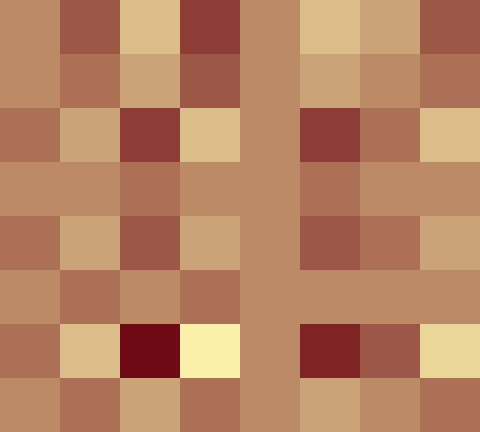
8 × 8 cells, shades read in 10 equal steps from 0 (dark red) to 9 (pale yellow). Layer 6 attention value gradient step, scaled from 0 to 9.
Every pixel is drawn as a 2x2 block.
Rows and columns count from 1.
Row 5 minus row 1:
-1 3 -4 4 0 -4 -2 3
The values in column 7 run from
3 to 6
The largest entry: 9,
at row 7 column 4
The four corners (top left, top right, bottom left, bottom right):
5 3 5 4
